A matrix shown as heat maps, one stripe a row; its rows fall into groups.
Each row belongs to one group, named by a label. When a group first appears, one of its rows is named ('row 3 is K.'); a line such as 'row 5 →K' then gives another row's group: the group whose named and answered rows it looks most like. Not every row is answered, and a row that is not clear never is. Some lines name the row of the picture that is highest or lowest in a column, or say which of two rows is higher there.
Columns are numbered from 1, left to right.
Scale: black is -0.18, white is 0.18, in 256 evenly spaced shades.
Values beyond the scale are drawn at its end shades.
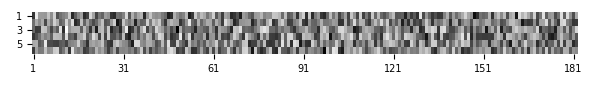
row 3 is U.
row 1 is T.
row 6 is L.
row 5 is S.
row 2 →L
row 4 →U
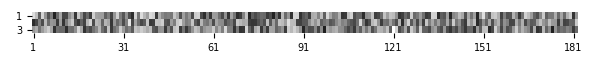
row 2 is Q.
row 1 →S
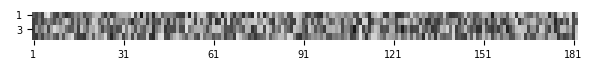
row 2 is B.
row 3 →T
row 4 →Q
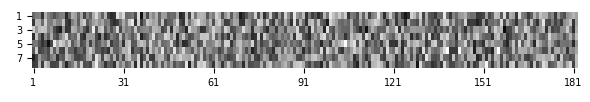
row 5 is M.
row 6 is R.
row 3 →S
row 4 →R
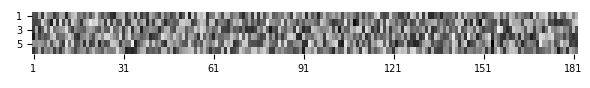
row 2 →U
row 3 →R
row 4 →Q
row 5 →L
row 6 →B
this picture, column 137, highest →3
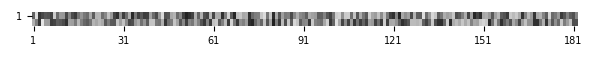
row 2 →S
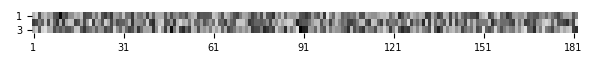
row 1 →S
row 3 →S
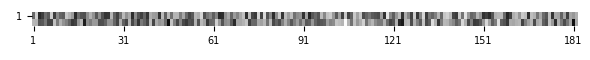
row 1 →R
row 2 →M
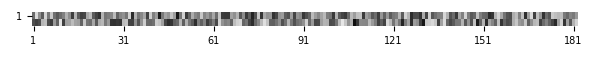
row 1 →R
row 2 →U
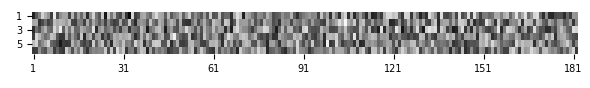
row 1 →U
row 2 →M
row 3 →U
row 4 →L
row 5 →S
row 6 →B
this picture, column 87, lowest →2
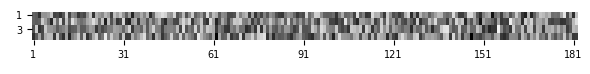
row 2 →U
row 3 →R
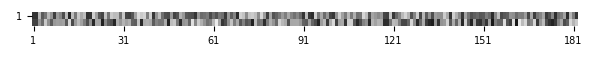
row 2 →T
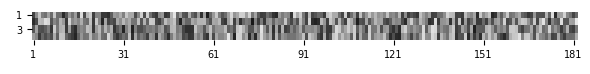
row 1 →L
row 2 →T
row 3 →M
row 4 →M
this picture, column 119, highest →1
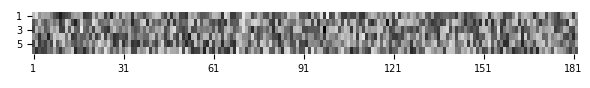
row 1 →S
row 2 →B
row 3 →L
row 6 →Q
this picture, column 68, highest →4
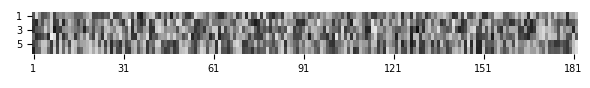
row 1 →R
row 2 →Q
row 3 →Q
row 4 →Q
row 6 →U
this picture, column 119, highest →6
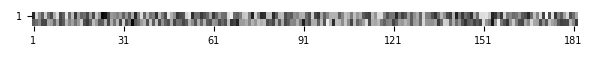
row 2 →B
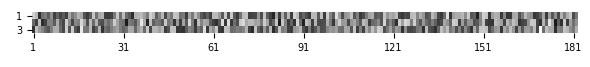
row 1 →S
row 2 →B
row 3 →L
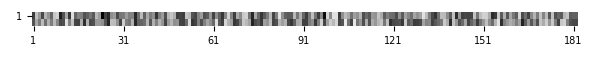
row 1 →L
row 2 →L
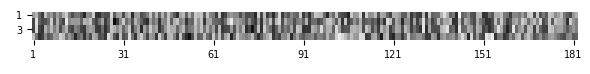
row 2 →R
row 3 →R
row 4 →M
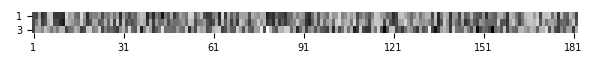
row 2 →B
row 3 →T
